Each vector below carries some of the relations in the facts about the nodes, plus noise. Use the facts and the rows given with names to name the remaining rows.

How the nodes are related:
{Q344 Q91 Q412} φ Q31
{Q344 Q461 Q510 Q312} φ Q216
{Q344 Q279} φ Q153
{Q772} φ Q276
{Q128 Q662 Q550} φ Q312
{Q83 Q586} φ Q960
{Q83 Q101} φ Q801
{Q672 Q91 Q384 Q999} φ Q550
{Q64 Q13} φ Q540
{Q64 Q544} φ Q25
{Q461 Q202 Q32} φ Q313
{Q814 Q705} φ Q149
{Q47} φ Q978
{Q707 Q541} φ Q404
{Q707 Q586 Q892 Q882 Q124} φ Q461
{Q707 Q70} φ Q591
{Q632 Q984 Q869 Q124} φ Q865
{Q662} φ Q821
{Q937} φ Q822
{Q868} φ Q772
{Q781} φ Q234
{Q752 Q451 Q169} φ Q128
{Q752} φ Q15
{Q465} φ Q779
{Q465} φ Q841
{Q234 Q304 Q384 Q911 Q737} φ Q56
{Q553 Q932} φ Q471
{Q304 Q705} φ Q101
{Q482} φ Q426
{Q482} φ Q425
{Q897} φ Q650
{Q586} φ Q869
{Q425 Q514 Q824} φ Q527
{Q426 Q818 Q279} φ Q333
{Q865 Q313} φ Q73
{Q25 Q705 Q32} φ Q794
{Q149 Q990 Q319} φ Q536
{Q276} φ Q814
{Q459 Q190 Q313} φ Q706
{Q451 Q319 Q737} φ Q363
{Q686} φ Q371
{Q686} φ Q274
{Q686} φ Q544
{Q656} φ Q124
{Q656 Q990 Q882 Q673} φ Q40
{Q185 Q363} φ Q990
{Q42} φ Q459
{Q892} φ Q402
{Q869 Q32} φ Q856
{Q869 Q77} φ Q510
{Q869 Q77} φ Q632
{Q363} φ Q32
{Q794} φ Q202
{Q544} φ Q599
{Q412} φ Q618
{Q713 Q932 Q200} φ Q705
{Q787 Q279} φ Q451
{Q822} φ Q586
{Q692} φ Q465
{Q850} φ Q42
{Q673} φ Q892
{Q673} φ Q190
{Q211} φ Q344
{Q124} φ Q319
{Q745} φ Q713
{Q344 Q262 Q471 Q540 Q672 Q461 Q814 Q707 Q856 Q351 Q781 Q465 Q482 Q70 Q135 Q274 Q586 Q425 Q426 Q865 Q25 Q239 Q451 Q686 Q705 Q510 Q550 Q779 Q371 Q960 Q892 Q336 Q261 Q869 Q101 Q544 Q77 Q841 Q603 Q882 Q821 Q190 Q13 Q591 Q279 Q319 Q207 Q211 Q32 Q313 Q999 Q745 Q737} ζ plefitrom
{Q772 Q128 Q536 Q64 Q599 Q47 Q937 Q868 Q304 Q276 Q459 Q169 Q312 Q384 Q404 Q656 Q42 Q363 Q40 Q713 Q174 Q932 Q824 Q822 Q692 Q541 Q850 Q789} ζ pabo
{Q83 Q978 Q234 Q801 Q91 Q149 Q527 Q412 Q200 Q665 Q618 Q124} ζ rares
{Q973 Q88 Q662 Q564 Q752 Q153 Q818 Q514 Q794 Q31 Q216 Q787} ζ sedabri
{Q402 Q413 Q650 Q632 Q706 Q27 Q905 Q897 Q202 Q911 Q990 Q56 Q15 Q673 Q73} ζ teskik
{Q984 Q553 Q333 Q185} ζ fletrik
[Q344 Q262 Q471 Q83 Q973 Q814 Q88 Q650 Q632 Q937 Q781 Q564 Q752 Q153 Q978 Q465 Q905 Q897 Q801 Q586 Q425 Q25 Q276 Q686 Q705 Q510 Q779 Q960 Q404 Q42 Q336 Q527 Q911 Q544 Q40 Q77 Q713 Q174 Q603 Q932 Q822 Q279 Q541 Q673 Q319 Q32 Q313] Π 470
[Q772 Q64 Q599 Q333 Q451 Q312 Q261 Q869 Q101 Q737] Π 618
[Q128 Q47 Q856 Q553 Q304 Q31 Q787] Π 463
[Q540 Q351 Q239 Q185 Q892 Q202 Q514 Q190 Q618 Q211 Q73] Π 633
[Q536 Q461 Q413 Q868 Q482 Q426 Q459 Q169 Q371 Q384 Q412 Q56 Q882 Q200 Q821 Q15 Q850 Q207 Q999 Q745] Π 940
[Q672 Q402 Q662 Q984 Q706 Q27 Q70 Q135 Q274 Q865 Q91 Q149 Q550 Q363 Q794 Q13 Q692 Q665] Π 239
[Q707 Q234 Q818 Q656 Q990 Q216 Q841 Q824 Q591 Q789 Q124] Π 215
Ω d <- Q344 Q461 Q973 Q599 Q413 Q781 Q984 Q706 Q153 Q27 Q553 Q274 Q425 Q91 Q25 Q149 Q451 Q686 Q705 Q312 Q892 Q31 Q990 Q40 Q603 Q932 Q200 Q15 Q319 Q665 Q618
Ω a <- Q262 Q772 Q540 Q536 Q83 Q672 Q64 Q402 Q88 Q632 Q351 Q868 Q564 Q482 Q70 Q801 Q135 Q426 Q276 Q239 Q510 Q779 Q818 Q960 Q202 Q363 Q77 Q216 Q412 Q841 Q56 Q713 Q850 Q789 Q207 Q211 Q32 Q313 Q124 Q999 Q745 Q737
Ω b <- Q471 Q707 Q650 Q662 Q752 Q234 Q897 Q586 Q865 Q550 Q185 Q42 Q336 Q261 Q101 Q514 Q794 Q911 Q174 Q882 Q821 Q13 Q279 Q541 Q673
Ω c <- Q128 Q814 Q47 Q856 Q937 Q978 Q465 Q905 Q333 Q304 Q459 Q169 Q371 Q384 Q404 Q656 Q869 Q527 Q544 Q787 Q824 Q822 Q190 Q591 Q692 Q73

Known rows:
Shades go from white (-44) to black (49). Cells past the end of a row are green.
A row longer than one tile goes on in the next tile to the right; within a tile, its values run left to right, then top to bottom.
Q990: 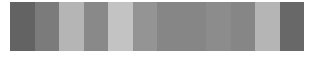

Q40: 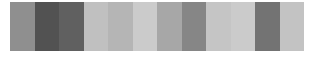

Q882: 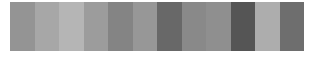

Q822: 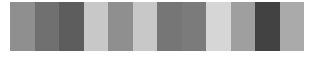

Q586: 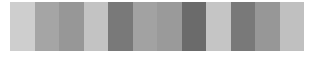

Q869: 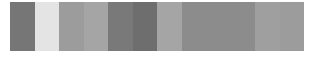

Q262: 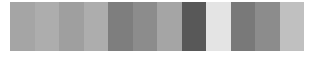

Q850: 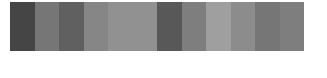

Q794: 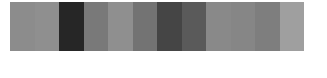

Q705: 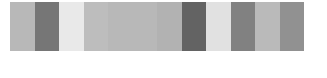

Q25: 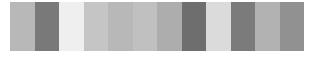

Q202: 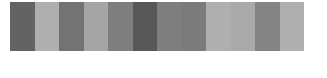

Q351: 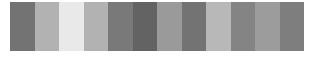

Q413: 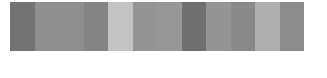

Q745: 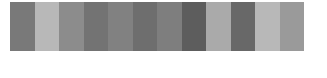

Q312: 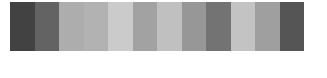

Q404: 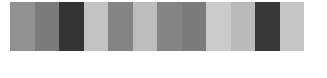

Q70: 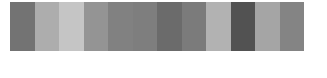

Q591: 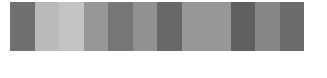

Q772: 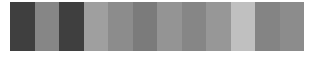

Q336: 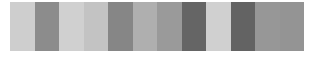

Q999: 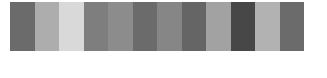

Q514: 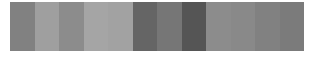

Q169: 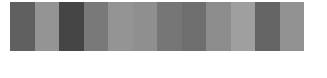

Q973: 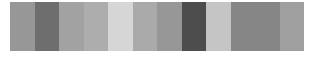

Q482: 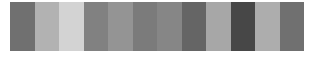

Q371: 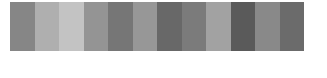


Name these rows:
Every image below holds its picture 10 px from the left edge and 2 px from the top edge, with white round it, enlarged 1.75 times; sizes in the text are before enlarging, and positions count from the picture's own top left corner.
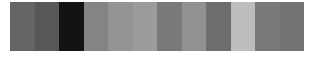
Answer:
Q234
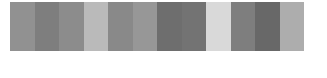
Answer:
Q632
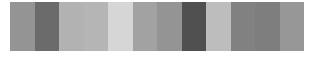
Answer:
Q153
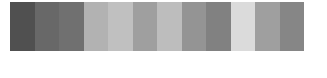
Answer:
Q599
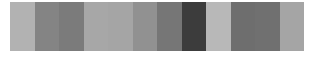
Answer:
Q752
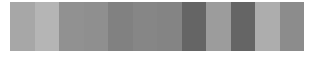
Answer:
Q13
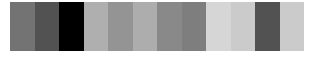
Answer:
Q83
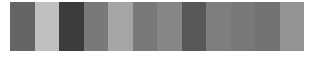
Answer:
Q787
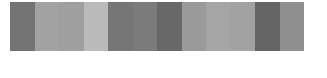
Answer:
Q73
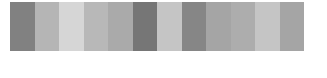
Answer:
Q892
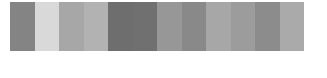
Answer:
Q190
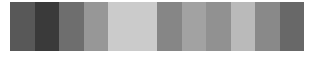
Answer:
Q665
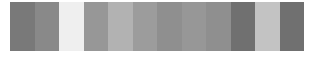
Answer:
Q461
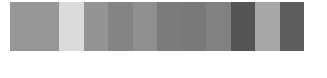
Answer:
Q821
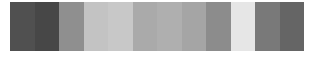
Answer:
Q618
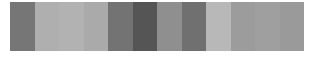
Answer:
Q540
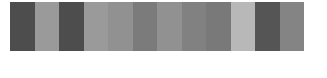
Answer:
Q333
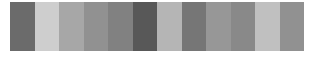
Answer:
Q737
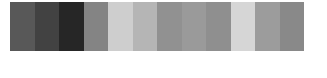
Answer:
Q200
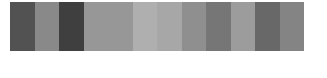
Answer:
Q128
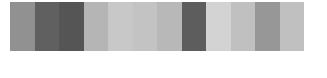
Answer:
Q932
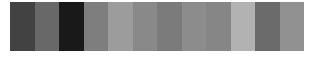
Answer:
Q412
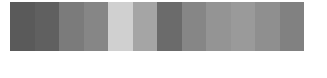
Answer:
Q984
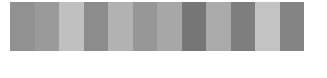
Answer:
Q274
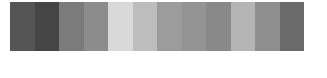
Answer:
Q91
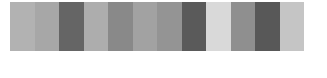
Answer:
Q905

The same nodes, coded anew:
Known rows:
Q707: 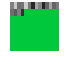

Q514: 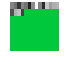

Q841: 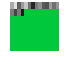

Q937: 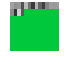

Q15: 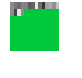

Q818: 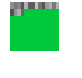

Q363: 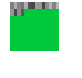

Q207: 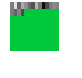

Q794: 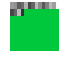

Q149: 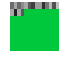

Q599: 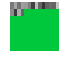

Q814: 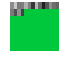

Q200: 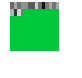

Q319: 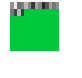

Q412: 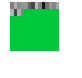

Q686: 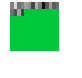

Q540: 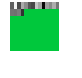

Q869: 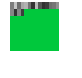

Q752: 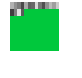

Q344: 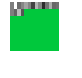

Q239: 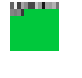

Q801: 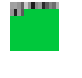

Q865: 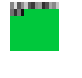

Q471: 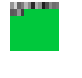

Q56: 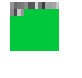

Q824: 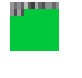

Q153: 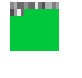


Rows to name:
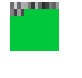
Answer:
Q451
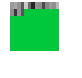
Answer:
Q789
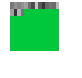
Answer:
Q312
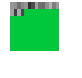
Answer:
Q692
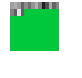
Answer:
Q553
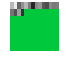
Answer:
Q779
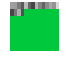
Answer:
Q216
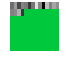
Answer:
Q185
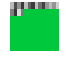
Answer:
Q911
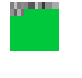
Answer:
Q536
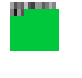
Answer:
Q402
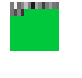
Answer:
Q591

